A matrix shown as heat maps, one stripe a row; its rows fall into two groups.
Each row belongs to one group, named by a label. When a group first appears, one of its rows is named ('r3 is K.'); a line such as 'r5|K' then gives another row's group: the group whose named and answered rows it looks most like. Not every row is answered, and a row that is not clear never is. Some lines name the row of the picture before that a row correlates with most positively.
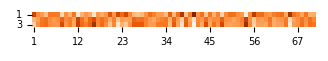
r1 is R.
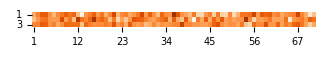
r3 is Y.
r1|Y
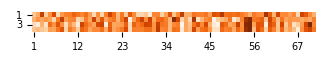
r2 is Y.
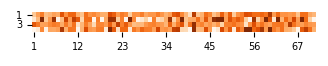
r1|Y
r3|R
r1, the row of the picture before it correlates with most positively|2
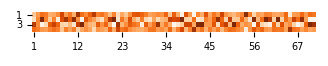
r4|R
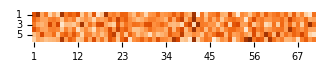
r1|Y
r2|R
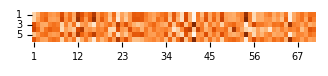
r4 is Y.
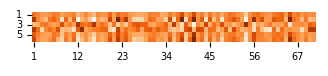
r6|R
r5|R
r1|R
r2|R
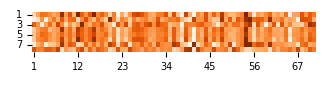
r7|Y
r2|Y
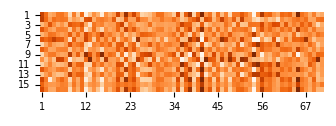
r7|Y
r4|R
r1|R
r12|R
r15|R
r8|R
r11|Y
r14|R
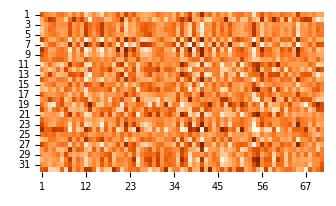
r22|R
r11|Y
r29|Y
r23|R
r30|Y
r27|R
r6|R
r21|Y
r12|Y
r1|R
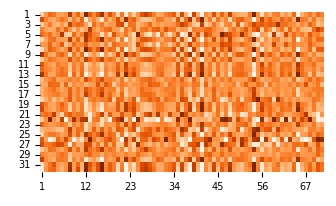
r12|R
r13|R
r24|Y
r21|Y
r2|R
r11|R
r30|R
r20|R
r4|Y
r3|Y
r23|R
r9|R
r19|R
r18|Y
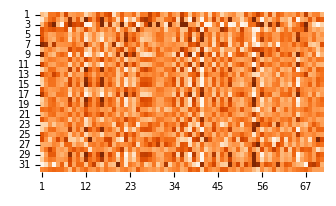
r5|R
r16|R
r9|R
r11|R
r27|Y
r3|Y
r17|R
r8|Y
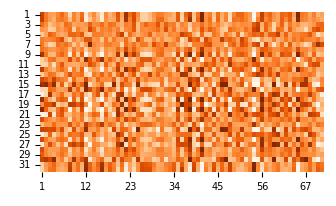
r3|Y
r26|R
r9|R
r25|Y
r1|R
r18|R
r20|R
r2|R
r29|R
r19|Y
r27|Y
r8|R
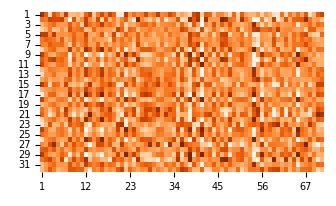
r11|R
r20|Y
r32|Y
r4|Y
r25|R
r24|R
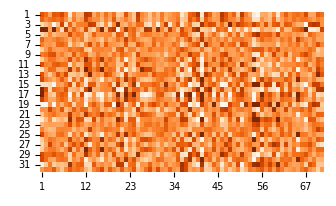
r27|Y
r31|Y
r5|Y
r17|R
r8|Y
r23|Y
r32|Y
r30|R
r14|R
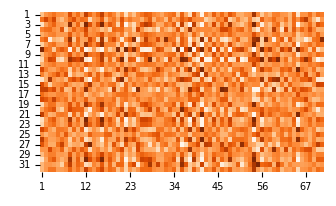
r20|Y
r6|Y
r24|R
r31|Y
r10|Y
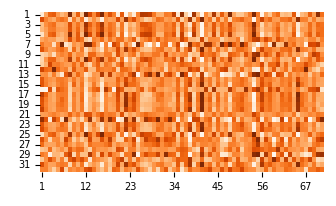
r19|R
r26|Y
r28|Y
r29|Y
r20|R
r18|R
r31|R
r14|R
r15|R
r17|R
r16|Y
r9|Y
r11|Y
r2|R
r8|R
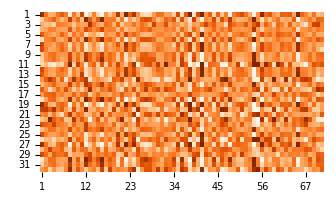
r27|R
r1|R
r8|R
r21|Y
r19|R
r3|Y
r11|Y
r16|Y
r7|R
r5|R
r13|R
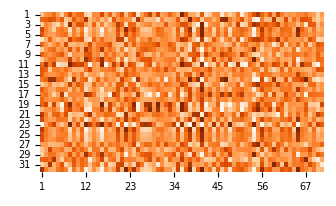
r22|R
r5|R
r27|Y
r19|Y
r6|Y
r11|Y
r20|Y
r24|R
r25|R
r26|R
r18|R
